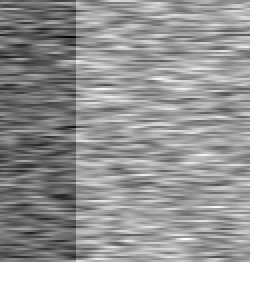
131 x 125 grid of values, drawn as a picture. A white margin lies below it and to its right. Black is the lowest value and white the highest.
The histogram is bell-shaped. The grain runs across in streaks. A vertical seam about 30% of the way across splits the table, and the right part is higher.
